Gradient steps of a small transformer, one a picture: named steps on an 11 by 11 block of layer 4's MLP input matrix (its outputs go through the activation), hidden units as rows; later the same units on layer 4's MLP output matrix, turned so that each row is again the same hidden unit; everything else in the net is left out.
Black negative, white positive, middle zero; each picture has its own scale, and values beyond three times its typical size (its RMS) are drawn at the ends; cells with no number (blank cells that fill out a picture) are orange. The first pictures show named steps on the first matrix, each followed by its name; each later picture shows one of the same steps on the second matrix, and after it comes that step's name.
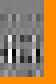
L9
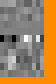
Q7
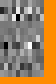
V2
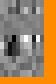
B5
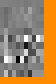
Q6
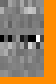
B5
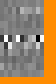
Q7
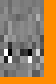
L9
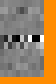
Q7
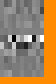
B5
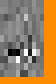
L9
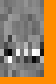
L9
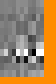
L9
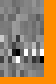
L9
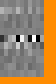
Q7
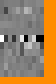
Q7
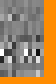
L9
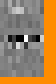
B5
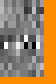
V2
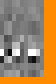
L9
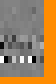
Q6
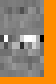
Q7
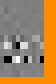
Q6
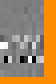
Q6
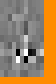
L9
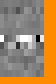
Q7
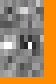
V2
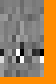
L9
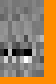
L9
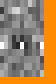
V2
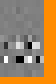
Q6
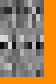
V2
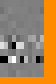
Q6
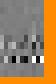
Q6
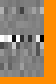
Q7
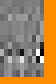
L9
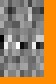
V2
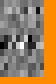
V2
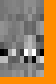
L9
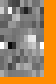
V2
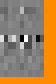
Q7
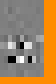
Q6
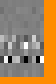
Q6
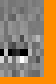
L9
